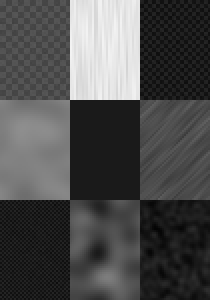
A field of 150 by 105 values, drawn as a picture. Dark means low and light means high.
It is made of 3 by 3 panels. Panel 1,1: low, checkered, faint in contrast. Panel 1,2: very high, streaked downward, faint in contrast. Panel 1,3: very low, checkered, faint in contrast. Panel 2,1: middling, smooth, faint in contrast. Panel 2,2: very low, flat. Panel 2,3: low, slanting up to the right, faint in contrast. Panel 3,1: very low, checkered, faint in contrast. Panel 3,2: low, smooth. Panel 3,3: very low, blotchy, faint in contrast.
